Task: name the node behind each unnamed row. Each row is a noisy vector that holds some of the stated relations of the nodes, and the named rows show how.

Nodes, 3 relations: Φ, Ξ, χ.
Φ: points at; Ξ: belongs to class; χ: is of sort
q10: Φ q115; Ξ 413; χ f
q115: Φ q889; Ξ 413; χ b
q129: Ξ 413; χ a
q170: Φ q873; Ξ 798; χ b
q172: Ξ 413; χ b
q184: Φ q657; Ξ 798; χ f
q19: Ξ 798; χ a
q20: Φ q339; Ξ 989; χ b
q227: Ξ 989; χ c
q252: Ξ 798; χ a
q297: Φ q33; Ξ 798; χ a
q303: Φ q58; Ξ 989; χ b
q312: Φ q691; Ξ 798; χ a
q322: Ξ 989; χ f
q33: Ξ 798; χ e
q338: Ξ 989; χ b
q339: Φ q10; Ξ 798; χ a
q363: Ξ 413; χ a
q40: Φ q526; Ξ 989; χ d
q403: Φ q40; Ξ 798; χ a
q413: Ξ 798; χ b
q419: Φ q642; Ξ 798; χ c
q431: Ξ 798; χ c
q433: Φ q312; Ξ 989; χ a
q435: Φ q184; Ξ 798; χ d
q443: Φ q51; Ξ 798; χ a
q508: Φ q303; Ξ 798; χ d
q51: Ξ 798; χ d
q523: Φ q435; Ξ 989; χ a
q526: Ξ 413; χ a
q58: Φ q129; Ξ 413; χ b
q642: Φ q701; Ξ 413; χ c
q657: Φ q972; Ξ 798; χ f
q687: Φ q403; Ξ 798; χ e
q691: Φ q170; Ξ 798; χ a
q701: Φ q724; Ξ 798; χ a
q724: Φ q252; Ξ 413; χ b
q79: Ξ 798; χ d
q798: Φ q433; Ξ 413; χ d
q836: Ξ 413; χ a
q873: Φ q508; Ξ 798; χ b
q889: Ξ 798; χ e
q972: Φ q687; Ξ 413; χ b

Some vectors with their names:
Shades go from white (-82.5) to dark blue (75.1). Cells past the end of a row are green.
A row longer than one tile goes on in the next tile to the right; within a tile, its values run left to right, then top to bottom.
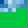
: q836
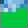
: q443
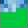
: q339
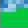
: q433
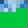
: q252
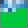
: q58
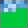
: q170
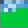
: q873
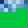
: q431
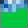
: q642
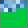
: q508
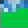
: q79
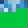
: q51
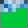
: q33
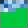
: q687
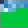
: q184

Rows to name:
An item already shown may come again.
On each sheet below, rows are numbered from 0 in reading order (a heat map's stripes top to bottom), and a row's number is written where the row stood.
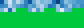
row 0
q58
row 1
q413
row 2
q184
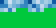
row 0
q129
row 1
q889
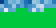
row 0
q435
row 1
q170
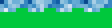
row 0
q403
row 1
q252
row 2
q691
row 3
q403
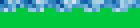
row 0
q798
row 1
q10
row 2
q227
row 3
q322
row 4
q523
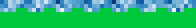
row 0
q338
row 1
q303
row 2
q657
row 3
q40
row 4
q419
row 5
q312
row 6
q508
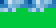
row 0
q526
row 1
q172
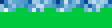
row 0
q657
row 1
q873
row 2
q972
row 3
q889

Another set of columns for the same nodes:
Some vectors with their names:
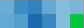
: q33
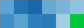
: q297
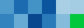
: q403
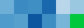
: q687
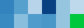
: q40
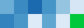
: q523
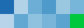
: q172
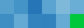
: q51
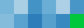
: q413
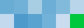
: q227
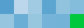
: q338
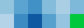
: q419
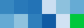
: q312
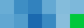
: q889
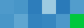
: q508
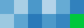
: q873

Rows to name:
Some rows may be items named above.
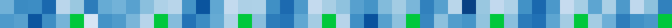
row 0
q687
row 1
q642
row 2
q184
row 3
q657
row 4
q431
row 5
q40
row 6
q657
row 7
q170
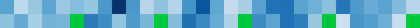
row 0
q20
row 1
q435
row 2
q184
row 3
q252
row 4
q10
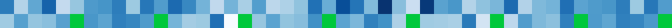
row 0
q972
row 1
q508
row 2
q433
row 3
q303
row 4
q526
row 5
q798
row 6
q58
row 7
q508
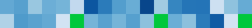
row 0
q322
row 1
q129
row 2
q312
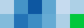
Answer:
q184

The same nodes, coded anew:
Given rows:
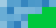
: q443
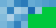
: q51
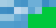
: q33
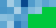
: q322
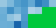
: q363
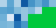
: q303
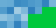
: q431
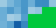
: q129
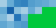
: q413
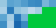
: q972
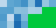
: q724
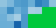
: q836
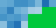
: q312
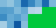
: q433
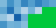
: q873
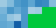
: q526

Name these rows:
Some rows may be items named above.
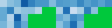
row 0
q20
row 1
q435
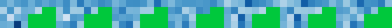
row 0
q798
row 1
q508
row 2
q312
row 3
q419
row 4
q20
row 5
q20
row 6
q227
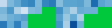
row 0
q687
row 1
q642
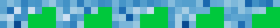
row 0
q10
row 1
q508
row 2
q170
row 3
q642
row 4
q523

